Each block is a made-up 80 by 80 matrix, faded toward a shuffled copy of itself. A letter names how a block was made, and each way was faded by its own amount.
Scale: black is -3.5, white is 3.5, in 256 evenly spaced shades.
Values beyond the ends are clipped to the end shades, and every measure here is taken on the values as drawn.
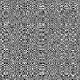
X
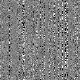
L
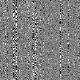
L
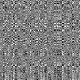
X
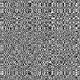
X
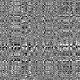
X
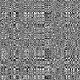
X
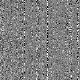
L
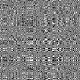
X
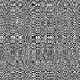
X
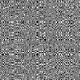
X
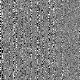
L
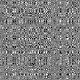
X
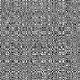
X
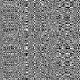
X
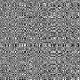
X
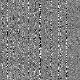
L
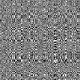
X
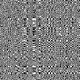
X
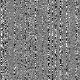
L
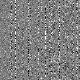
L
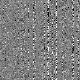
L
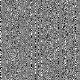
L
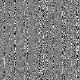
L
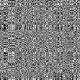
X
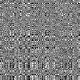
X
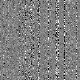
L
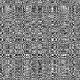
X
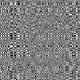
X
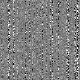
L
